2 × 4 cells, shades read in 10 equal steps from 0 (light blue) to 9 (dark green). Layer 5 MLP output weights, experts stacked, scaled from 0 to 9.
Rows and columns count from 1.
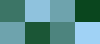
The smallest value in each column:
3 1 3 0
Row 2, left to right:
3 8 5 0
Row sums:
19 16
